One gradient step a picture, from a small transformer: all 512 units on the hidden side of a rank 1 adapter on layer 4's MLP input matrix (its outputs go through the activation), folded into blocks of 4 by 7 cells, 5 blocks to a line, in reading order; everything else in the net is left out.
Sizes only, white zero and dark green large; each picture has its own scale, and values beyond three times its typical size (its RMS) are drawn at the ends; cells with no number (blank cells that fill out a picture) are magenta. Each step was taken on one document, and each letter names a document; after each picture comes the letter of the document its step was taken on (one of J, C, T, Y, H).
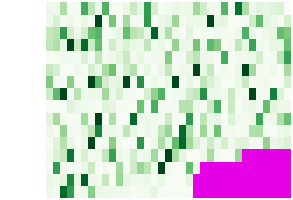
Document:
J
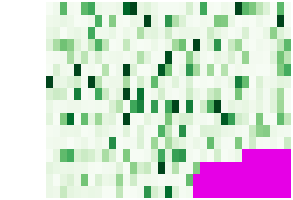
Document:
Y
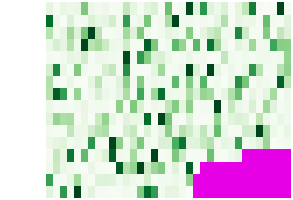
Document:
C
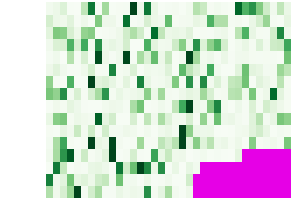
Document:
J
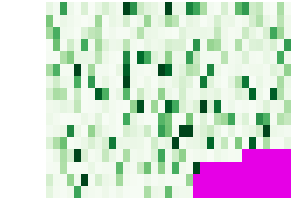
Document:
Y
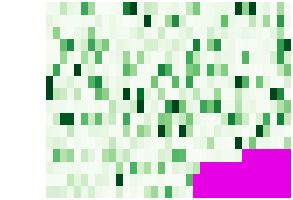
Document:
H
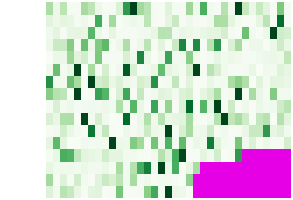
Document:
Y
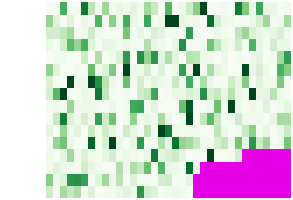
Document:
J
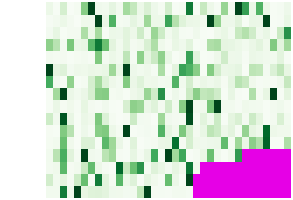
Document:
C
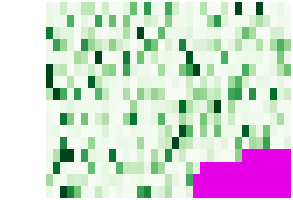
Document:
C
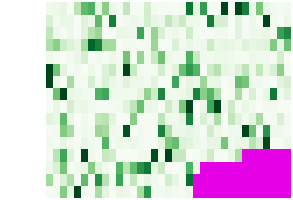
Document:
C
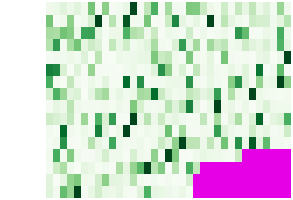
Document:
J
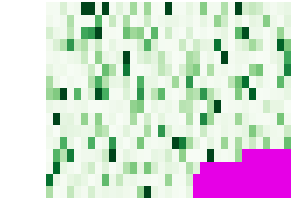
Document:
J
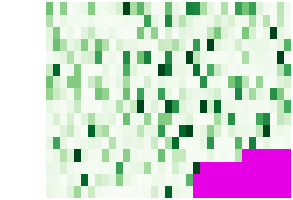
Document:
Y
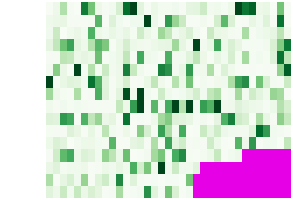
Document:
H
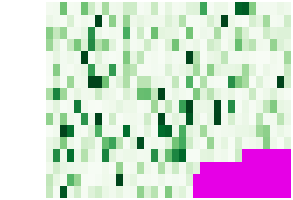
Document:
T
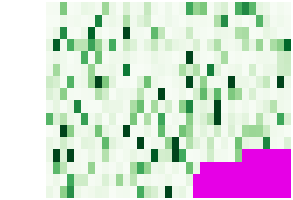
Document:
T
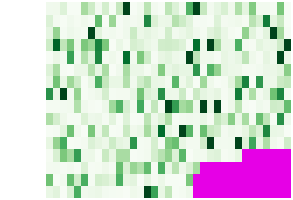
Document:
Y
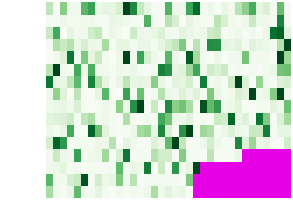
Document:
Y
